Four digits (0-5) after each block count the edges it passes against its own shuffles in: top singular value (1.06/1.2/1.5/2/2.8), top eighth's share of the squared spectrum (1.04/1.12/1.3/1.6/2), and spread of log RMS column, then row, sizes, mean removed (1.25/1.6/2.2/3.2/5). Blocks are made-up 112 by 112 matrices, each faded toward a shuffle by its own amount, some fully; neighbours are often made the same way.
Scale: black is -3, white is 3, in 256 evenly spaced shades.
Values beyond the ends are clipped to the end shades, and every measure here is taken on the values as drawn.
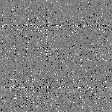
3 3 2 2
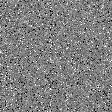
1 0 1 0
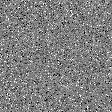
0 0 0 0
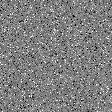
0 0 0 0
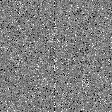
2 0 1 0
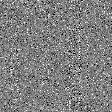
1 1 2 0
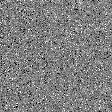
0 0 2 0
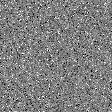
0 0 0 0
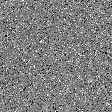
0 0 0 0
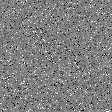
0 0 0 0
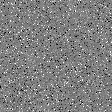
0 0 0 0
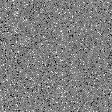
2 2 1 0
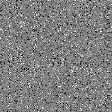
3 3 2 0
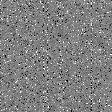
2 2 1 0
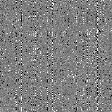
4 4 3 1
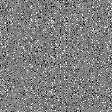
3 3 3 1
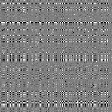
5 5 4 4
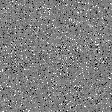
3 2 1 0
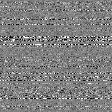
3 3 0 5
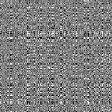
5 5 4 4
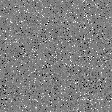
2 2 1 1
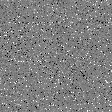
1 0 0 0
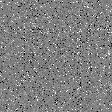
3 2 1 1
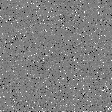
2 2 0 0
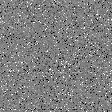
2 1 0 0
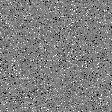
2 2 0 1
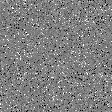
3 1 0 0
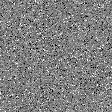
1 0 1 0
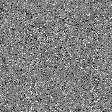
1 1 1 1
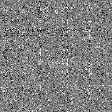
2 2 3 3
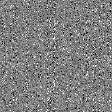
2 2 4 0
